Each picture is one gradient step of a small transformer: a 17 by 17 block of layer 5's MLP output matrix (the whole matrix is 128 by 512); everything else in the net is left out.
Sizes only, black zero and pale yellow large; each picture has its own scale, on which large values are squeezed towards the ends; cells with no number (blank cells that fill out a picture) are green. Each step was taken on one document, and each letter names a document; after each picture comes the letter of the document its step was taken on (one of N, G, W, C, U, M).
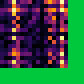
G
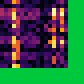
G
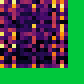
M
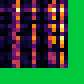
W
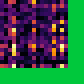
M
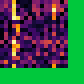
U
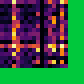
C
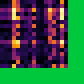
G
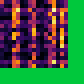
W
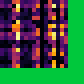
C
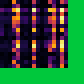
W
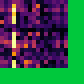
U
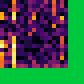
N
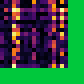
G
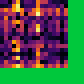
U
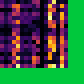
C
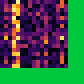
U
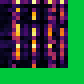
W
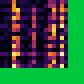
W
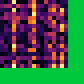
N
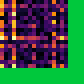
N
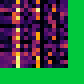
C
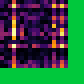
M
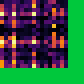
N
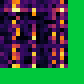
W
